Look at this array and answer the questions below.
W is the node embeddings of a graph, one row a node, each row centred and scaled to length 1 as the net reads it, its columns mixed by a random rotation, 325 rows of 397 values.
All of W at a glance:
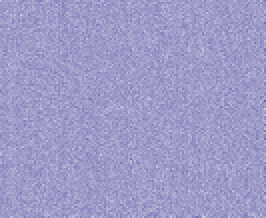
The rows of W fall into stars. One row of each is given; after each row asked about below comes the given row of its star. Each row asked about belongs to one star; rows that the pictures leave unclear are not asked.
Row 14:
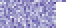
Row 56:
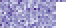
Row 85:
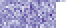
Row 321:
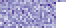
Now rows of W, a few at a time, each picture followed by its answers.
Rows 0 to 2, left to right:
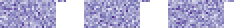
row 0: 321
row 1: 321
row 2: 321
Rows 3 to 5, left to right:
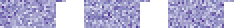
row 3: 56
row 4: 85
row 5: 85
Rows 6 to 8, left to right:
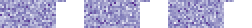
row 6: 321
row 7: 14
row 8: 14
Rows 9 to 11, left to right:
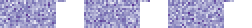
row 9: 321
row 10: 321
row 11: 85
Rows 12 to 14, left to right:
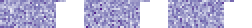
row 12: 85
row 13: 14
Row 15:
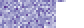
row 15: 321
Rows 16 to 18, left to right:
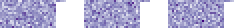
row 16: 85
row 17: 14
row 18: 85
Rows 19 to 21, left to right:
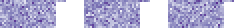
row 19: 321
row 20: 56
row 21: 14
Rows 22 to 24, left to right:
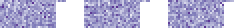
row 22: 14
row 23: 14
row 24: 56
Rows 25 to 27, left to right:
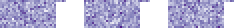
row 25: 85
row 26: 56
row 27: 14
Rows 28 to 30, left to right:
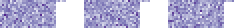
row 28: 14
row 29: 321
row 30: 14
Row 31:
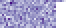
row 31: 85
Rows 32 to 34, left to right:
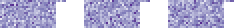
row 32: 14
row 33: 14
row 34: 14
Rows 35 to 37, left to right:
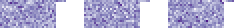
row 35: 85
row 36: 321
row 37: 321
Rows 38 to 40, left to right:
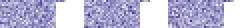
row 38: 56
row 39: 14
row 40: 56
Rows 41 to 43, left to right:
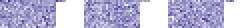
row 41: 56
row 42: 85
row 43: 321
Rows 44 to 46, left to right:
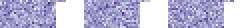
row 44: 14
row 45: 321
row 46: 321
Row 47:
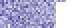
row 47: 321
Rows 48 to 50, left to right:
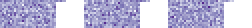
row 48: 56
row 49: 85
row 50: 85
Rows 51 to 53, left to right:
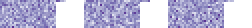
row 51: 85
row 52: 14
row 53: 85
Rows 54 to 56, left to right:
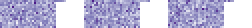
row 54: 85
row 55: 14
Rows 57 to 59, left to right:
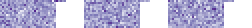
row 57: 56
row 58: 85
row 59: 56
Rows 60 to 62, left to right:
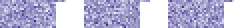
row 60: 85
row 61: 14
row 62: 56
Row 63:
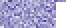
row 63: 56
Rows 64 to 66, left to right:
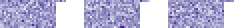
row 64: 56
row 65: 85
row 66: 56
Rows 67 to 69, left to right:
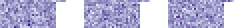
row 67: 14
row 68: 85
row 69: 56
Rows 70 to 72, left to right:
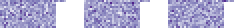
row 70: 85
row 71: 14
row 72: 56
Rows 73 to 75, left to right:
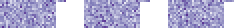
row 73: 14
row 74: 321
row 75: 321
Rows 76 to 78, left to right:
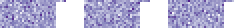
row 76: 14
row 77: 14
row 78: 56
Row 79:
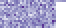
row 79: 321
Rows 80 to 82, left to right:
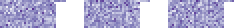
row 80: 85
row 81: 14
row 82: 14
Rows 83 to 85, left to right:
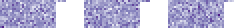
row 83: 321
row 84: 321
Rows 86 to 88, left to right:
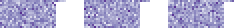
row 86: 85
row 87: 56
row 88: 14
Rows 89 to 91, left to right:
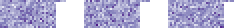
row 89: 85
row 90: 321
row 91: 85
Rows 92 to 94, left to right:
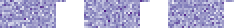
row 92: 85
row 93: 85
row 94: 321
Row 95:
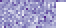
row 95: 56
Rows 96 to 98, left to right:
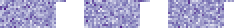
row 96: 14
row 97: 56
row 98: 56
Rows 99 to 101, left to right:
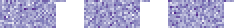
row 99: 85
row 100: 321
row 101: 56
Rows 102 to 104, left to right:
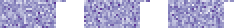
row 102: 321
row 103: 14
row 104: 14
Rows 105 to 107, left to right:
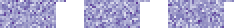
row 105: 14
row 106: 85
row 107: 85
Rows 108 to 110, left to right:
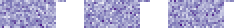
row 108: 321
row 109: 85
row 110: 321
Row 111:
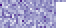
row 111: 56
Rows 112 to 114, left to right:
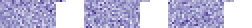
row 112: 56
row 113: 14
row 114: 321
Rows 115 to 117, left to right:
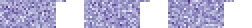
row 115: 14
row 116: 85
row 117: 56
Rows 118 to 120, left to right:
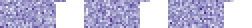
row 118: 85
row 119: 14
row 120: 85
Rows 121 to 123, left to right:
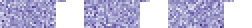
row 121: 14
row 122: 56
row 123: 85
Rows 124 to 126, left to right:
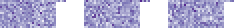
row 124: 14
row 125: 56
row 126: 14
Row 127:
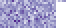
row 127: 321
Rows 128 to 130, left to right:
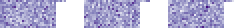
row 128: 56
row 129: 14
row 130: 85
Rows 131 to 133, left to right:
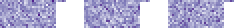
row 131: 321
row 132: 56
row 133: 14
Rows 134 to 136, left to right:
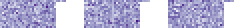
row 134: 14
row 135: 85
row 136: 56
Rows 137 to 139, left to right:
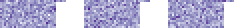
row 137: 56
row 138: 321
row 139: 56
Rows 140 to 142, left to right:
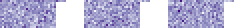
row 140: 56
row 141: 321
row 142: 14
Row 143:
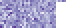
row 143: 321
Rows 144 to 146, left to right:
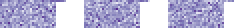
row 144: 56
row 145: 85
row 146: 14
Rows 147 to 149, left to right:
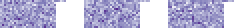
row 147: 85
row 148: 85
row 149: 85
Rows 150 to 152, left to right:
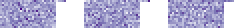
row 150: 321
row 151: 321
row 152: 56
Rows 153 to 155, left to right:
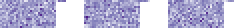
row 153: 321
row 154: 56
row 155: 321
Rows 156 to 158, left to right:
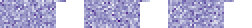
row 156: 321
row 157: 85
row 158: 85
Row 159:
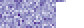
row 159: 56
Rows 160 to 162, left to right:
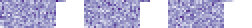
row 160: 56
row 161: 56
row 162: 85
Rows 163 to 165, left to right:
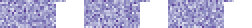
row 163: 85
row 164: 56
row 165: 85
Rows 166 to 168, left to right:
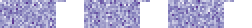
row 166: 14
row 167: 14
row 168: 14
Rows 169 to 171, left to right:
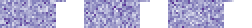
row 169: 85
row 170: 56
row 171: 56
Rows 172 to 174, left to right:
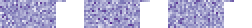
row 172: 14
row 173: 85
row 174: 14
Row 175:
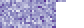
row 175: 85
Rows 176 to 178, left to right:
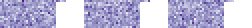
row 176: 321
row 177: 14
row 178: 85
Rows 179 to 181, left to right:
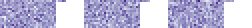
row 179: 321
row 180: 56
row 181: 14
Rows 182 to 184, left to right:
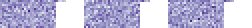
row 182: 56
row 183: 85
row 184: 56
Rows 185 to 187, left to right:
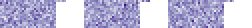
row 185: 321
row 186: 321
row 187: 85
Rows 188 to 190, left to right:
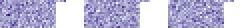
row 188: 321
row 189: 14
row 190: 14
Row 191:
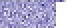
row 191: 56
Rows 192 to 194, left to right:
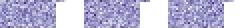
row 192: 85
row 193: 56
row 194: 85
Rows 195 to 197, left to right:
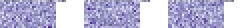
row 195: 14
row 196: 321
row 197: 321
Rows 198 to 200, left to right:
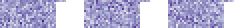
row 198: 85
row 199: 14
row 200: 85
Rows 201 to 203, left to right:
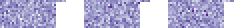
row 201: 56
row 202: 14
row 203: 321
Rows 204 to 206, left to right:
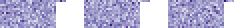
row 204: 56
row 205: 321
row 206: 56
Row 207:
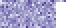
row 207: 14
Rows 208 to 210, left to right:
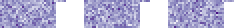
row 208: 321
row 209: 56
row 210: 14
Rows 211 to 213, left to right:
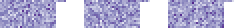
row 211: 321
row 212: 85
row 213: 85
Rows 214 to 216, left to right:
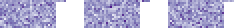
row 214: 321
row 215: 321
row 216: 85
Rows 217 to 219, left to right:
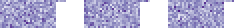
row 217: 85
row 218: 56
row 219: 14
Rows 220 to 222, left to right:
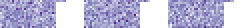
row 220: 14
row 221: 85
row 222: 56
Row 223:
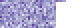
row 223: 56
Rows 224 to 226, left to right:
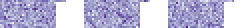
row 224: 56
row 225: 56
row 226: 14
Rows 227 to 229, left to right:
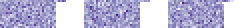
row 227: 321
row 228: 14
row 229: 85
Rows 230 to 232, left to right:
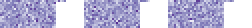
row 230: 321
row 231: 85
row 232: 14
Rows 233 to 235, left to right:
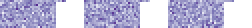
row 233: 14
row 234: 85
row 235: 14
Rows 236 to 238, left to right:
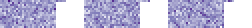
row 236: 56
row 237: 14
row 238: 56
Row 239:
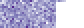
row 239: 14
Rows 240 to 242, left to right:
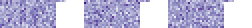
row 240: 85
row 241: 321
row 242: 85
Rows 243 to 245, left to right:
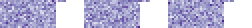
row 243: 321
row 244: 85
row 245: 321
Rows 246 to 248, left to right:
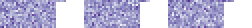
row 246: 14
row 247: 56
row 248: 56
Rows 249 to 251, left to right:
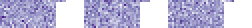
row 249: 56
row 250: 56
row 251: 14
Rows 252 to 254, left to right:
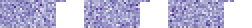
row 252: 56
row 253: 14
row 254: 14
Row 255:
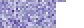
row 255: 321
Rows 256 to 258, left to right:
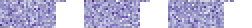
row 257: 56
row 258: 14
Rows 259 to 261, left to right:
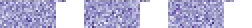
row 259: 321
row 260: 56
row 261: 321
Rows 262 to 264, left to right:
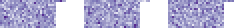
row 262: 56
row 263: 14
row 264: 56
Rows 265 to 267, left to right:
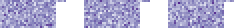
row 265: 14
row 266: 321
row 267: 85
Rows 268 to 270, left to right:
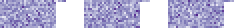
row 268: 321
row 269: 85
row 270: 56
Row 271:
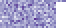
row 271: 321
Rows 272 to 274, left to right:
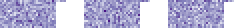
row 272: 321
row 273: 85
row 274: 56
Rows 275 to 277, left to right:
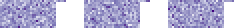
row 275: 14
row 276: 321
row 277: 14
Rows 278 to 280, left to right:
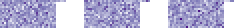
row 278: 85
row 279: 321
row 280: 14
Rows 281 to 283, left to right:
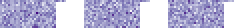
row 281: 85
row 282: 85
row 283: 85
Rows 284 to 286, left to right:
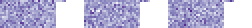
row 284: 321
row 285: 56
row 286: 321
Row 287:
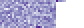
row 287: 56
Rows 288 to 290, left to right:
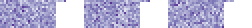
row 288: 321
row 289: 14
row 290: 85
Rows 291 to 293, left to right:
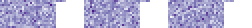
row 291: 85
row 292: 14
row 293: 321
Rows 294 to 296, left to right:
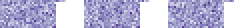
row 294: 85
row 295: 85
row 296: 14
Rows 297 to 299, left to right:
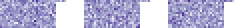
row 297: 85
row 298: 85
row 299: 56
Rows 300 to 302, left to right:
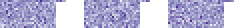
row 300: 56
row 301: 321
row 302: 56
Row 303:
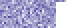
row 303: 56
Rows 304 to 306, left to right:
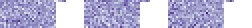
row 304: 321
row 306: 321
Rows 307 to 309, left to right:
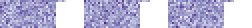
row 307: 85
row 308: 85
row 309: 56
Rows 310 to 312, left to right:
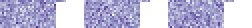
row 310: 56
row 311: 321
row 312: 321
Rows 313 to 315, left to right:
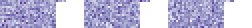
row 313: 85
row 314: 85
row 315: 14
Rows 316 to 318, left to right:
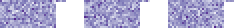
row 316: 85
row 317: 56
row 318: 321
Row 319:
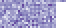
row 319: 321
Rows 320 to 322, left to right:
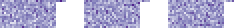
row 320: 56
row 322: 321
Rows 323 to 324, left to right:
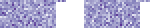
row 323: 321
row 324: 14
